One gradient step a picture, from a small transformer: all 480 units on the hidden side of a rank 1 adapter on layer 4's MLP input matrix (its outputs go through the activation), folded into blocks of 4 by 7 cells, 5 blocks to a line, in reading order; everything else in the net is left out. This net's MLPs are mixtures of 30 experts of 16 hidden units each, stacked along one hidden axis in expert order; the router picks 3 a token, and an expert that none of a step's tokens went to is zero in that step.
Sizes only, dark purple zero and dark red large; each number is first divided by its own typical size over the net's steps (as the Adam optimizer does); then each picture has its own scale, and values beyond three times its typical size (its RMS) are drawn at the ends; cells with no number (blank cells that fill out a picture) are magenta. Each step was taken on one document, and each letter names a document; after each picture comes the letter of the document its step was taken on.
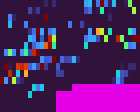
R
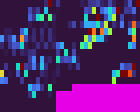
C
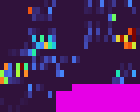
R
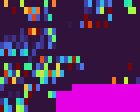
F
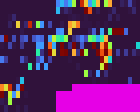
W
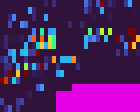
R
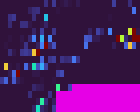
R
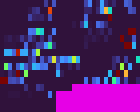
R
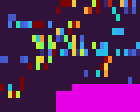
W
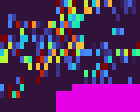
W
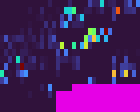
C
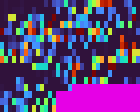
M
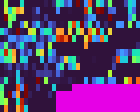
M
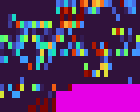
W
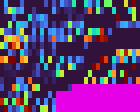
M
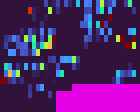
R
